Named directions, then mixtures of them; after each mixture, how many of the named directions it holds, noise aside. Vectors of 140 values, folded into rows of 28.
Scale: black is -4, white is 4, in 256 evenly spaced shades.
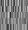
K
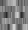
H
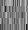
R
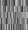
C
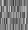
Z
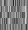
two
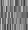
one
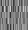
two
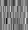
two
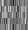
two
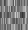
three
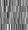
two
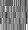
one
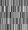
three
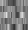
one
